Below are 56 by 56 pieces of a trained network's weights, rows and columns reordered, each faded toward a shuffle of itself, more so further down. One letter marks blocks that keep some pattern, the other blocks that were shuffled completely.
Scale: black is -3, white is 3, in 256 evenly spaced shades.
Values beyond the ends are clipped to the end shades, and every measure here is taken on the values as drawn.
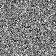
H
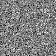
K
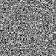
K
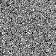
K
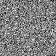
H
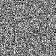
K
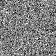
H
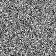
H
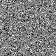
H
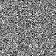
K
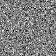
K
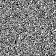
H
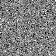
H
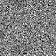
K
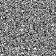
K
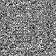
K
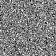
H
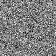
H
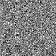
K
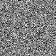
K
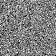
H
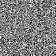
K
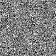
K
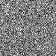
K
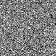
K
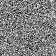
H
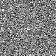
K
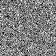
H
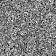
H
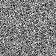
H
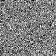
K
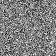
H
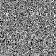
K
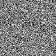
K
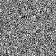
K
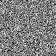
H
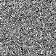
K
